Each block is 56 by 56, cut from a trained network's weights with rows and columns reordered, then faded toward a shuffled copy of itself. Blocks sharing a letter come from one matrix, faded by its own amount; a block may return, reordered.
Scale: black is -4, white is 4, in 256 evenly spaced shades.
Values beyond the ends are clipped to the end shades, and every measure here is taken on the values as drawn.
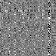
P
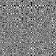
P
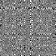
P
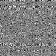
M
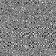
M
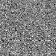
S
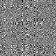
P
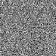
S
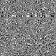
M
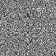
S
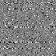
M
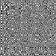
P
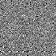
S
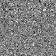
S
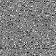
M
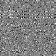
M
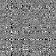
P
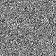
S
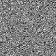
S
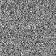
S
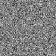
S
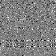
M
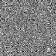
S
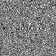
S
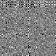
P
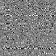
M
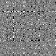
P
